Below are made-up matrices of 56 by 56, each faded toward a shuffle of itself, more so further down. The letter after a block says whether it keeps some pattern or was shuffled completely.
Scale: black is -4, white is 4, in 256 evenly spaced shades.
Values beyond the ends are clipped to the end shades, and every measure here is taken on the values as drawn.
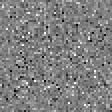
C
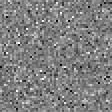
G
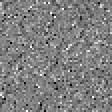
G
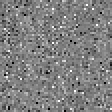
C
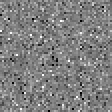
C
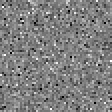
G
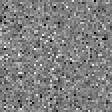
C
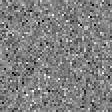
C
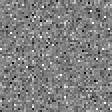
C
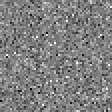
C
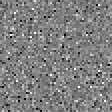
G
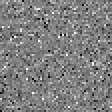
C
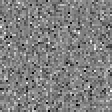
C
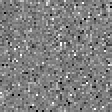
C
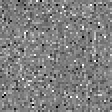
C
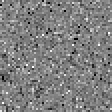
G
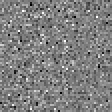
C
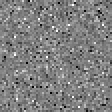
C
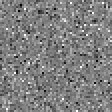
G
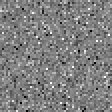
C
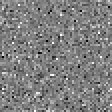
C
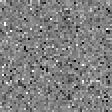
C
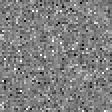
C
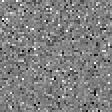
C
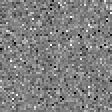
G
